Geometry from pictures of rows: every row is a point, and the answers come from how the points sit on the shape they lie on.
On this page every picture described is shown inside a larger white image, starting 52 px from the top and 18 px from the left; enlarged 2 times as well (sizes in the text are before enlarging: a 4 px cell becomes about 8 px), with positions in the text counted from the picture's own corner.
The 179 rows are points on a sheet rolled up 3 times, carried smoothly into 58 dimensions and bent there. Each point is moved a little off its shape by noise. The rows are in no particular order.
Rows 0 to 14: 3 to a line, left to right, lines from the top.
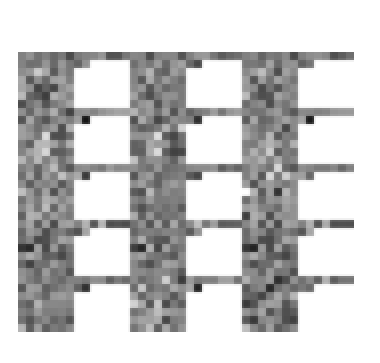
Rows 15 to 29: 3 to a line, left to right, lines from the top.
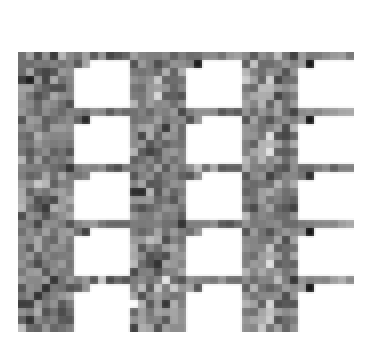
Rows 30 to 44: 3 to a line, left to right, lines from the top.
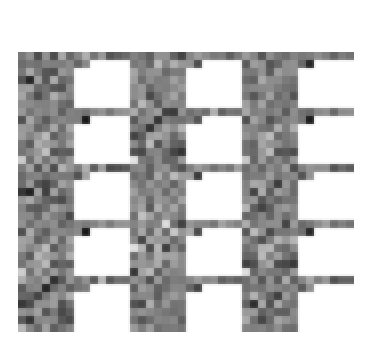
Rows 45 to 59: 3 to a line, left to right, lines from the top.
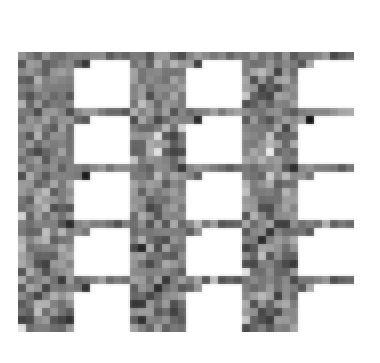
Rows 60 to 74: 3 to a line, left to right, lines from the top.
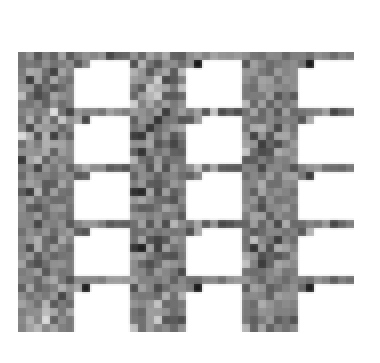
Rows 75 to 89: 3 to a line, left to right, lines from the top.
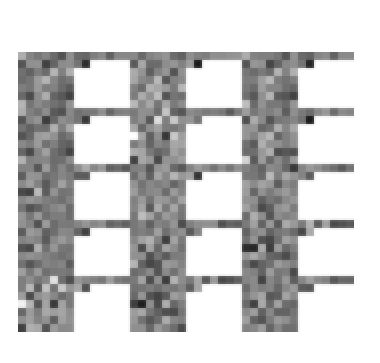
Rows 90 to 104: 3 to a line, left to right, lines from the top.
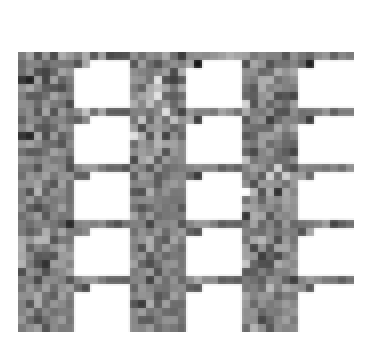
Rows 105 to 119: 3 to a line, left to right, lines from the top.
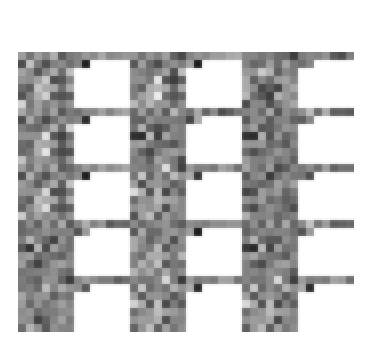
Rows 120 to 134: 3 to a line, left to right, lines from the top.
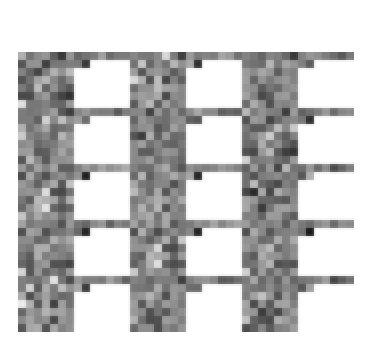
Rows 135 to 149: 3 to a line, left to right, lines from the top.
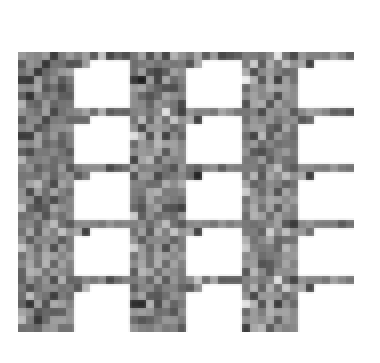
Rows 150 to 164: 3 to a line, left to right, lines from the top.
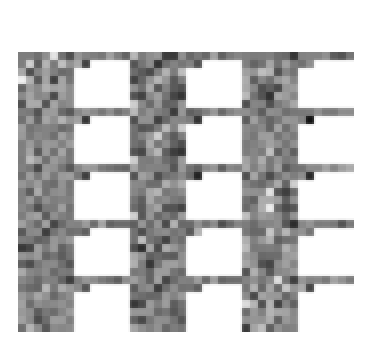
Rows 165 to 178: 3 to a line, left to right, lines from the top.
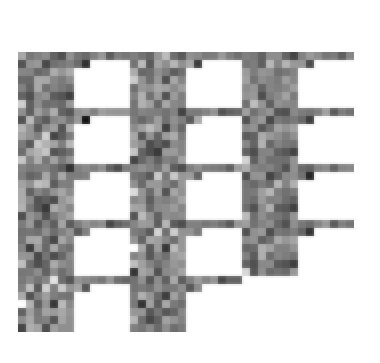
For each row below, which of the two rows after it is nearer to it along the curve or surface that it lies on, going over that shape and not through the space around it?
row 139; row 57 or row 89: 57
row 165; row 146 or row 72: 72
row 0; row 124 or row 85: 85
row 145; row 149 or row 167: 167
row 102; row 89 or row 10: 89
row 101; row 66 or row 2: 2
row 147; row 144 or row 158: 144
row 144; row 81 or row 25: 25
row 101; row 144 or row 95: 144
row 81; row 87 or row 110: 110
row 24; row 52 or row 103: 103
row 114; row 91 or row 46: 46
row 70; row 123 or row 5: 123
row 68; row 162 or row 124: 124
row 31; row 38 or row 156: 38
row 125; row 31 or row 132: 132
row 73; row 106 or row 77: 77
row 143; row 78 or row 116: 78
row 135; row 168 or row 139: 168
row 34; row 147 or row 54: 147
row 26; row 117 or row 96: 117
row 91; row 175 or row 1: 175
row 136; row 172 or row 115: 172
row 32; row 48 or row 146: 48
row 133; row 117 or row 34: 117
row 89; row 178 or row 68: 68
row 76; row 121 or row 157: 157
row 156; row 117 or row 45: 45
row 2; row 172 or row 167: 167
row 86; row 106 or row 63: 106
